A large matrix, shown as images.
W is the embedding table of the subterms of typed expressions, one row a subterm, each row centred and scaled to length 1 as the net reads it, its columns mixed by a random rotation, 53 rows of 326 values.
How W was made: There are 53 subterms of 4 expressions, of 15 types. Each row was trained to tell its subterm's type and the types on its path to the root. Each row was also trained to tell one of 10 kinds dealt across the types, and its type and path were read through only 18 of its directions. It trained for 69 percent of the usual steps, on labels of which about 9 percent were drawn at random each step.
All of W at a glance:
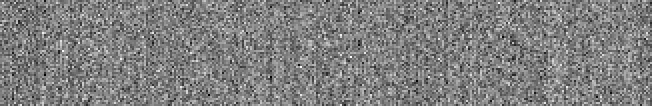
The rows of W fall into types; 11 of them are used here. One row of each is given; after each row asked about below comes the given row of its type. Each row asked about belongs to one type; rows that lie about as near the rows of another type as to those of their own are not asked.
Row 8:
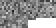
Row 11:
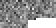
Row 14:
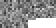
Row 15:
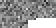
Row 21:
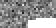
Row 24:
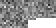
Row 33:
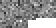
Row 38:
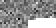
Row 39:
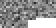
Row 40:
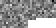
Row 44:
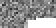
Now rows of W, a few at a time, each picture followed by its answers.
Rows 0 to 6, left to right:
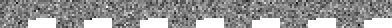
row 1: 44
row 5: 21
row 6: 39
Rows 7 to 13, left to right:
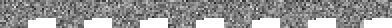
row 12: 44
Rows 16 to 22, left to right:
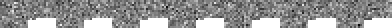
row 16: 14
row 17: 11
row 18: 38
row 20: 39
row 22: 39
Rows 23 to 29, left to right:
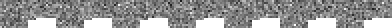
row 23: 24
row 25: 14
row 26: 11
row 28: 11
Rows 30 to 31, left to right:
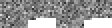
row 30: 39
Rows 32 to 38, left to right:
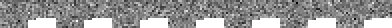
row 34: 11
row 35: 38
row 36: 11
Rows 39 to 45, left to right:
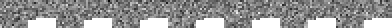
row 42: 21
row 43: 14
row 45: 21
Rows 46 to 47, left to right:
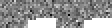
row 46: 21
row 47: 39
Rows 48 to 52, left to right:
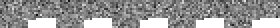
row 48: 14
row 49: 44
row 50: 14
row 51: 21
